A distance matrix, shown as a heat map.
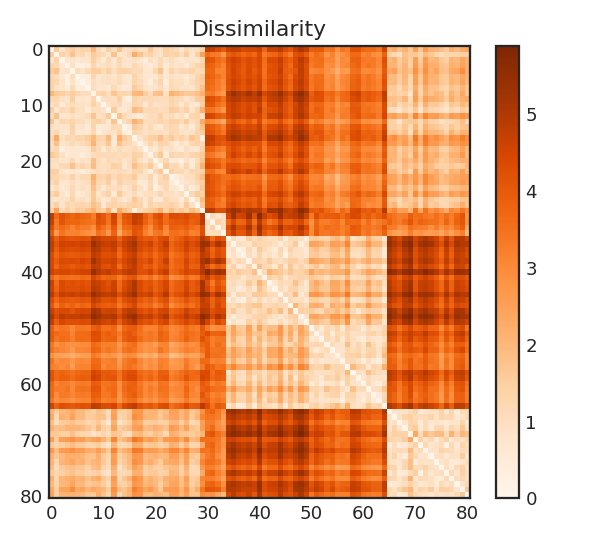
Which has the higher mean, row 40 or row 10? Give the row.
40
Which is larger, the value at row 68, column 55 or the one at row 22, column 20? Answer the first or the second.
the first
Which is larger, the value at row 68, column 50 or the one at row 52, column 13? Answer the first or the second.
the first
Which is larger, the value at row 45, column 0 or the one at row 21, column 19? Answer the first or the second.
the first
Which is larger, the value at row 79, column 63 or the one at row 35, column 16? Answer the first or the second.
the second
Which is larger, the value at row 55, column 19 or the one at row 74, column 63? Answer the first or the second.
the second
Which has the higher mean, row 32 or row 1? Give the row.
32
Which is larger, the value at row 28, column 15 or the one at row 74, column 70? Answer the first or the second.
the first
